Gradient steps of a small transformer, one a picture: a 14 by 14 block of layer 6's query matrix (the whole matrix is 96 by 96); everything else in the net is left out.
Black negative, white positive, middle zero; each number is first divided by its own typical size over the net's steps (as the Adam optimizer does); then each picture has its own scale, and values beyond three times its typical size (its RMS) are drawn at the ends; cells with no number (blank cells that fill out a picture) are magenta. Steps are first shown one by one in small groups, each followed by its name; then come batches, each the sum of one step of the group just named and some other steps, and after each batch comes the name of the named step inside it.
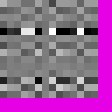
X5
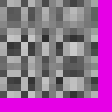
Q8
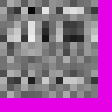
Q8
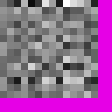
Q8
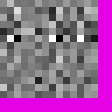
X5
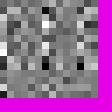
X5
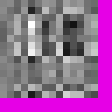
X5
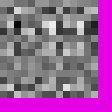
X5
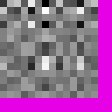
Q8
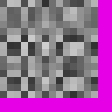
Q8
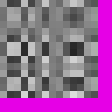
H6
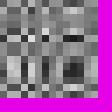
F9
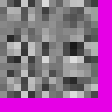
H6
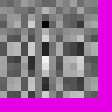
H6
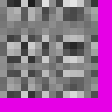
H6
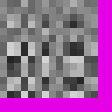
H6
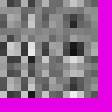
H6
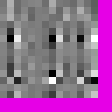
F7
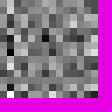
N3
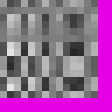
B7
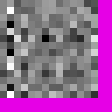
N3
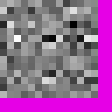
N3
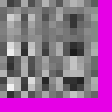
B7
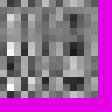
B7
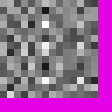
N3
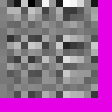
N3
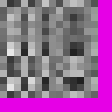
B7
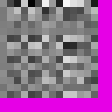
F7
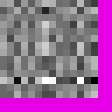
F7
